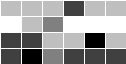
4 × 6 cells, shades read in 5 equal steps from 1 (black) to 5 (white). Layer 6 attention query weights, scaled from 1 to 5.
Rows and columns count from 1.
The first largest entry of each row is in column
1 1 3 3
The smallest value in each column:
2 1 3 2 1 2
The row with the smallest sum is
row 4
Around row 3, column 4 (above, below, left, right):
5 2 4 1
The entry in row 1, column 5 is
4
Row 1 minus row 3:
2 2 0 -2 3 0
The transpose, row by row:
4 5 2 2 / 4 4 2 1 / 4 3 4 3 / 2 5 4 2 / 4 5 1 2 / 4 5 4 2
